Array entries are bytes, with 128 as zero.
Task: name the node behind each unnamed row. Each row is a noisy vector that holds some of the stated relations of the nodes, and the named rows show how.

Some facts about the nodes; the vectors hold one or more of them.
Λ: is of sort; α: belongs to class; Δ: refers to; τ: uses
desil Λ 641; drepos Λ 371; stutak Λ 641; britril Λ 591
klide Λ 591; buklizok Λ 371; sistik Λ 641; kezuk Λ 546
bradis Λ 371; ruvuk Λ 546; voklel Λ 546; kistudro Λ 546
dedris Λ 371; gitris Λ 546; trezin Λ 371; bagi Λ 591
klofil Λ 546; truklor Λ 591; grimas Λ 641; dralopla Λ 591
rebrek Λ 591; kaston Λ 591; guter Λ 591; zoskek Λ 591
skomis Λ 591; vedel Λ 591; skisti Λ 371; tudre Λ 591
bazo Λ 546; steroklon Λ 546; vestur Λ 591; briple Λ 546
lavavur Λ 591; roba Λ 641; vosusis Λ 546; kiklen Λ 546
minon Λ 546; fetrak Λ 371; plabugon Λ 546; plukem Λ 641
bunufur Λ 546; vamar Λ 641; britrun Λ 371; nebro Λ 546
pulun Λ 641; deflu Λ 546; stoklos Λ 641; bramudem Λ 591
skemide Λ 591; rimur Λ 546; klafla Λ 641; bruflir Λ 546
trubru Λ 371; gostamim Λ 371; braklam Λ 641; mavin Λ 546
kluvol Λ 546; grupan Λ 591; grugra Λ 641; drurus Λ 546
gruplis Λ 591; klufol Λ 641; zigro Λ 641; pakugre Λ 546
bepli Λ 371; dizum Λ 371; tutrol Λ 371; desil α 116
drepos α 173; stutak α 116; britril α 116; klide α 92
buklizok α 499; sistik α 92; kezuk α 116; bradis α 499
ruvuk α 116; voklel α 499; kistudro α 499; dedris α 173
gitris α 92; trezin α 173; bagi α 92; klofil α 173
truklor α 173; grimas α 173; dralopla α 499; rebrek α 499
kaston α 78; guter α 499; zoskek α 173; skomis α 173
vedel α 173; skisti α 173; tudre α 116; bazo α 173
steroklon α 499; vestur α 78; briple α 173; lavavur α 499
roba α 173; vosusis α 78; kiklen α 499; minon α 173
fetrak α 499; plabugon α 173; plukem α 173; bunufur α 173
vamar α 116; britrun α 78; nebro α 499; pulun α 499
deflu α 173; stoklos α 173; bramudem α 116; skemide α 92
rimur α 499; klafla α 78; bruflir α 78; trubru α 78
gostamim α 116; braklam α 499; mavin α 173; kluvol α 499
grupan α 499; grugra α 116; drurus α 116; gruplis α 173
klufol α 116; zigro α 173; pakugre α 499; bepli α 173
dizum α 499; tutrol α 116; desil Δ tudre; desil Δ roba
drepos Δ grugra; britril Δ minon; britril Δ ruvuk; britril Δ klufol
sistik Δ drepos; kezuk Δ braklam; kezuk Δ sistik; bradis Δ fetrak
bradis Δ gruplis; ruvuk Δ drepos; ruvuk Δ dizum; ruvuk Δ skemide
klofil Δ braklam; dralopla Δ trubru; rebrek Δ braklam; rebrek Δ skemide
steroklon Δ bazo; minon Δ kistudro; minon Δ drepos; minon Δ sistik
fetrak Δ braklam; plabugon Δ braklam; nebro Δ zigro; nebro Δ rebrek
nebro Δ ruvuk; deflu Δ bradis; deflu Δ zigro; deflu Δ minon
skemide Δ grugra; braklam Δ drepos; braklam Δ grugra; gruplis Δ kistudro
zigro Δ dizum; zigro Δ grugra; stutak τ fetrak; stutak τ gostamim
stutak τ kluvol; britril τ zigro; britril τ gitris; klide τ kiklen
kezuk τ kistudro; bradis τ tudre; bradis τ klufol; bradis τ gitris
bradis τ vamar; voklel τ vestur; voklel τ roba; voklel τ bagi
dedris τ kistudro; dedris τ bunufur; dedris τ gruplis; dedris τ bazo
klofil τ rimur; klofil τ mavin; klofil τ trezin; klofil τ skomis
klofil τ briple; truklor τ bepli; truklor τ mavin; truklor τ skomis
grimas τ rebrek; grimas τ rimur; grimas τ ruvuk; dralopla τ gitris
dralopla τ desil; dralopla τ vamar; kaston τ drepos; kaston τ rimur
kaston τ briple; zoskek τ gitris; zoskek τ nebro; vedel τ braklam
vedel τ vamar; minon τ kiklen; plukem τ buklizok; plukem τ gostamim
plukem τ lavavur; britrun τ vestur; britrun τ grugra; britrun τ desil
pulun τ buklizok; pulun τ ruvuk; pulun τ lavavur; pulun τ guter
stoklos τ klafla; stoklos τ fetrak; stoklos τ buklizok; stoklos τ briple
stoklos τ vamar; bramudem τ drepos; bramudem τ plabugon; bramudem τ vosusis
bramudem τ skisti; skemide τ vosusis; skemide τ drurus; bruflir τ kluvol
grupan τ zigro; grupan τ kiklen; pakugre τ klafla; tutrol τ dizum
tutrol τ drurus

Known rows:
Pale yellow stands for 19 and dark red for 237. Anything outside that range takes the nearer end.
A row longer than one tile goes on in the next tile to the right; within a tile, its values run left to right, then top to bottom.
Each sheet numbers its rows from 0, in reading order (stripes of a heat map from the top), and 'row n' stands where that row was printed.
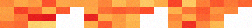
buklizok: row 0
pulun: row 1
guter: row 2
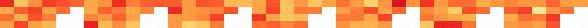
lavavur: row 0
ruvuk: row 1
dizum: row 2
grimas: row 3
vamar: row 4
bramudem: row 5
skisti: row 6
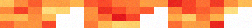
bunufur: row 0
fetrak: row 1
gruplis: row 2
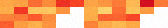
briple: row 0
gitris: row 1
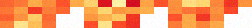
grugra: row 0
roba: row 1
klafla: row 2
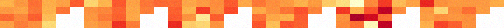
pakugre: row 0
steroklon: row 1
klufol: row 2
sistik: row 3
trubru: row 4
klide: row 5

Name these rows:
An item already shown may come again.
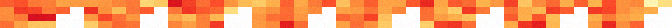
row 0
fetrak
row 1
tutrol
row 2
gruplis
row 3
steroklon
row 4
pakugre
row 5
bramudem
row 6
kaston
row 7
dedris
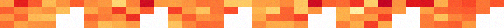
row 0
minon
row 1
vamar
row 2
tutrol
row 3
gitris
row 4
tudre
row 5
rebrek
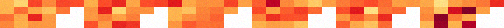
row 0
rimur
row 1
plabugon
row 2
bagi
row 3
bradis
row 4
drepos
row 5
dralopla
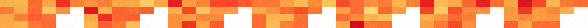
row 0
kiklen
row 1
britrun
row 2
skomis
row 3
sistik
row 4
truklor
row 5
vestur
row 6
deflu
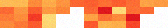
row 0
bruflir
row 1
drepos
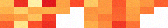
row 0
roba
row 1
steroklon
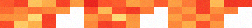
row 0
zigro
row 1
britril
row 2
nebro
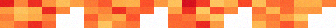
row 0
skemide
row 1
braklam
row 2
klofil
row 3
voklel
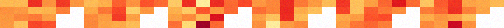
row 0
drurus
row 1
kluvol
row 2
desil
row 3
kistudro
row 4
vestur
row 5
kezuk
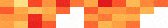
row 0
vosusis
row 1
minon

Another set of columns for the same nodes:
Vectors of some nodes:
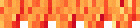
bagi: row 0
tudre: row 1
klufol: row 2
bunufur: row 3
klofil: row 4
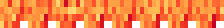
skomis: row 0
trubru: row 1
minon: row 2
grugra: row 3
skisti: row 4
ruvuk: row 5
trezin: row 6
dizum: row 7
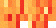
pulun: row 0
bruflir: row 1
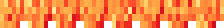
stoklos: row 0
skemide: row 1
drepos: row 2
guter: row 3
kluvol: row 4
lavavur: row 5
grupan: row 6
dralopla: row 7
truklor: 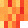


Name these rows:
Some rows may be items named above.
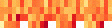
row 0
kezuk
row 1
gitris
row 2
ruvuk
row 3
dralopla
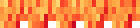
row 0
pakugre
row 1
ruvuk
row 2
britril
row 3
skomis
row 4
trubru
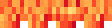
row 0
desil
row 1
drepos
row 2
kiklen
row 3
steroklon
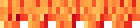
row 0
dedris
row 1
sistik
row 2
vosusis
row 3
rebrek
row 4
roba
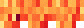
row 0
kistudro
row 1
zigro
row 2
bramudem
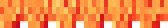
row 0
nebro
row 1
vamar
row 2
kaston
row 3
klafla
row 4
voklel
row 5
zigro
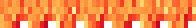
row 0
braklam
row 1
nebro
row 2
bruflir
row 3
fetrak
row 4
zigro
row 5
bradis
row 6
tutrol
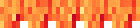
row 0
gruplis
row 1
trubru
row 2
drurus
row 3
britrun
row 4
trubru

